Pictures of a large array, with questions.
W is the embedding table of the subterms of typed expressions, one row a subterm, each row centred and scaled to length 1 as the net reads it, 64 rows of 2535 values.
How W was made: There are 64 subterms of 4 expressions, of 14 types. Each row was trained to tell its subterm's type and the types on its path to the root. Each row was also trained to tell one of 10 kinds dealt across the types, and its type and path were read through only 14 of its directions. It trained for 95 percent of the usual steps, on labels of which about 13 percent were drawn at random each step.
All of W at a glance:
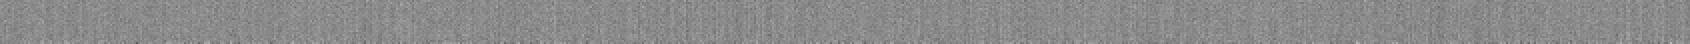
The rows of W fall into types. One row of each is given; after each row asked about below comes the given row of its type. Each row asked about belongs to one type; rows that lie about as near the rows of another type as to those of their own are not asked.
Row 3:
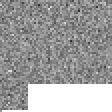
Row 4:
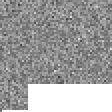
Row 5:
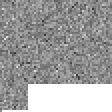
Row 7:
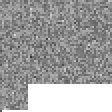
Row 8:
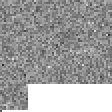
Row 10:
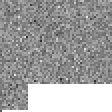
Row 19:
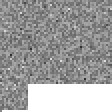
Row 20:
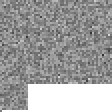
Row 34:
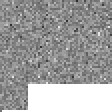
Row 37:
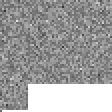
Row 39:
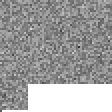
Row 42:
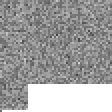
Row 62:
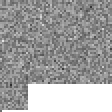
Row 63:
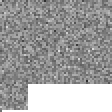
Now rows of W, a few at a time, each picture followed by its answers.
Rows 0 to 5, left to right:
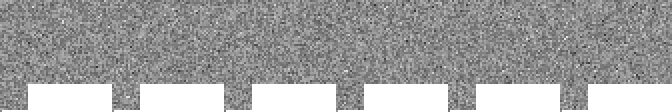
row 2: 7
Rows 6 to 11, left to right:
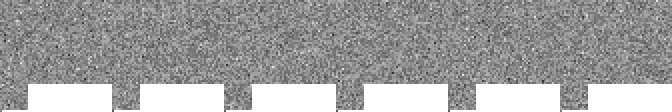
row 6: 62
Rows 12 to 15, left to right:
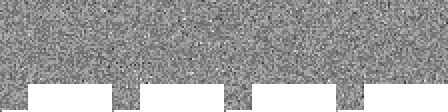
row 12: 4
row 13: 7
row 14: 8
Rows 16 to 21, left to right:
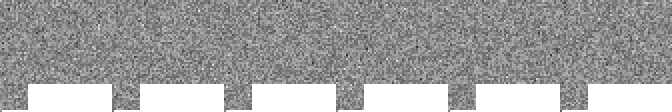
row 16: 20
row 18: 8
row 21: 62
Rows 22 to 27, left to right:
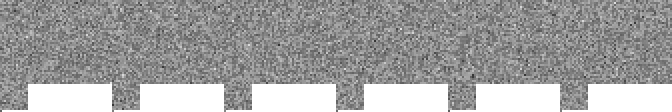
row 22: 4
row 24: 7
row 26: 62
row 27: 39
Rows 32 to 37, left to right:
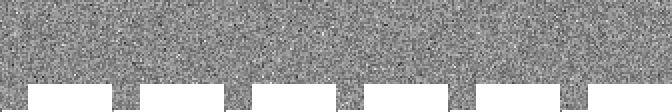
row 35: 39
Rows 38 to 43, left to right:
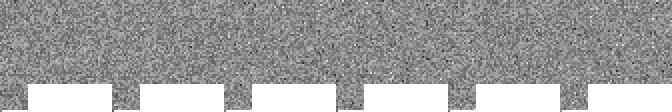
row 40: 20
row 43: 20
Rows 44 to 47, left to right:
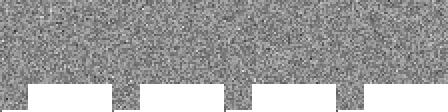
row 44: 37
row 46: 4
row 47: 42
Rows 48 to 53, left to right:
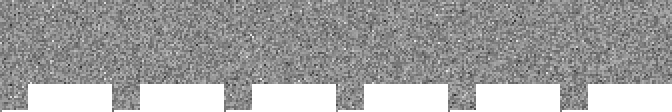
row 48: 20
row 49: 10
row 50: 39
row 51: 7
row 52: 4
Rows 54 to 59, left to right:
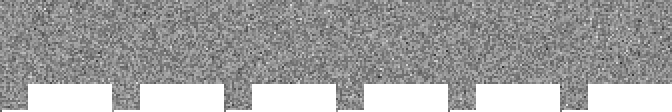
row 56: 4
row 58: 10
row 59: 7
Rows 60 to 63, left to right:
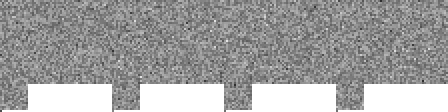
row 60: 37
